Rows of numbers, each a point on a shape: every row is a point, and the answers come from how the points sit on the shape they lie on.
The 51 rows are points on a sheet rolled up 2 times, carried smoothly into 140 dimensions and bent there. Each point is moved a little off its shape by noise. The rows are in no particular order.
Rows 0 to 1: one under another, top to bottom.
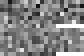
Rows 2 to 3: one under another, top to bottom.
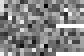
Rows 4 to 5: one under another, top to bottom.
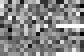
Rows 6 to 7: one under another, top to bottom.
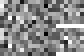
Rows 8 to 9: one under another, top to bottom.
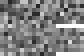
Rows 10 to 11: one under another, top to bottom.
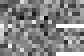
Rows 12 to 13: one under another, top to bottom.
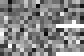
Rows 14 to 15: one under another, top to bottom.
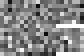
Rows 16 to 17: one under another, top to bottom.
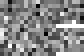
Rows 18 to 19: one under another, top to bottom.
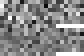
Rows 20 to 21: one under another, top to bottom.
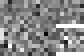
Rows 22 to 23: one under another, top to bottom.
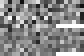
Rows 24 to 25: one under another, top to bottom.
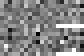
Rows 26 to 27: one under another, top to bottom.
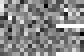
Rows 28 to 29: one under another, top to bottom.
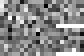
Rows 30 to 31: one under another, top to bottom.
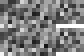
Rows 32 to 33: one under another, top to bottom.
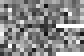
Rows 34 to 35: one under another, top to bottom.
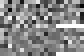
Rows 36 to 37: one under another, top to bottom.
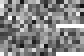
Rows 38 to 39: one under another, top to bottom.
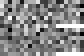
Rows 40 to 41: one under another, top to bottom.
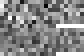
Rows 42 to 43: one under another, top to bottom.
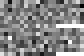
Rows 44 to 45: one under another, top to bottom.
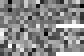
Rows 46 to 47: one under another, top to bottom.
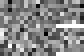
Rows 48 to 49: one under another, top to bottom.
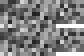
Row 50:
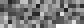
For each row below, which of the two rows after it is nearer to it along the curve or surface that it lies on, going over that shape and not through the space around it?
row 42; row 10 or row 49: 49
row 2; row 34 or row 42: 34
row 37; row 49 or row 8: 49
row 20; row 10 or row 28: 10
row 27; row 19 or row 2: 19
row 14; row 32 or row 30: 30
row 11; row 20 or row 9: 9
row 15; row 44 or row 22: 22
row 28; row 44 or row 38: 38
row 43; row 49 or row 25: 49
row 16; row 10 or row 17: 10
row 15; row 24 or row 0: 0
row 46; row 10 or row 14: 14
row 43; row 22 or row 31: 31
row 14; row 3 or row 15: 3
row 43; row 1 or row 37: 37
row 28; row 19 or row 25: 25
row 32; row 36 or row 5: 36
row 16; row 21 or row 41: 41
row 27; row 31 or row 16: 16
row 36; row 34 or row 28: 34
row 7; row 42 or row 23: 42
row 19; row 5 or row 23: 23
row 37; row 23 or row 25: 25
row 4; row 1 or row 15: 15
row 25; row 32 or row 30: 30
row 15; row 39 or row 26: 26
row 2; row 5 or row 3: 3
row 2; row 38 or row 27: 38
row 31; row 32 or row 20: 32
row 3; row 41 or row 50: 50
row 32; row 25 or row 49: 49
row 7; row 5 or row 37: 37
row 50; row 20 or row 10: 10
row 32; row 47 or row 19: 47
